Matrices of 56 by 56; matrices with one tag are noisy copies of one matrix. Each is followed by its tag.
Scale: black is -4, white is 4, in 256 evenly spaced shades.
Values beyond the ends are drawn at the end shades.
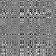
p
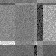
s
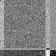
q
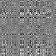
p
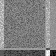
q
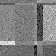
s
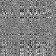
p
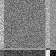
q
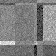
s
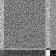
q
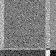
q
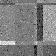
s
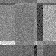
s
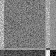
q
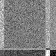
q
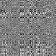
p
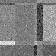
s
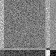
q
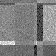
s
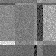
s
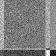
q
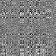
p
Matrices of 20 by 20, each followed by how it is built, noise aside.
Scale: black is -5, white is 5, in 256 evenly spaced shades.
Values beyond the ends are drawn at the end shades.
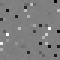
sparse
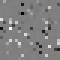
sparse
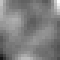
smooth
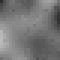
smooth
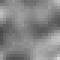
smooth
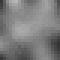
smooth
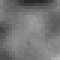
smooth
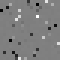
sparse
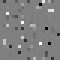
sparse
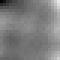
smooth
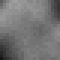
smooth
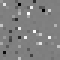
sparse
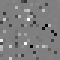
sparse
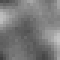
smooth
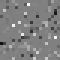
sparse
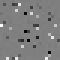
sparse
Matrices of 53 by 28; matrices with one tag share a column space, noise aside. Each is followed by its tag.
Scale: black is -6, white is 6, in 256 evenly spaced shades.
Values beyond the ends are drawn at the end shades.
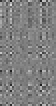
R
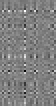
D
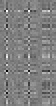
D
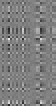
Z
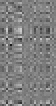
Z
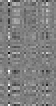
R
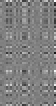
R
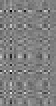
D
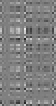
Z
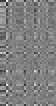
R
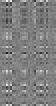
R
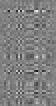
D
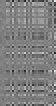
R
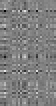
D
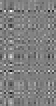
D
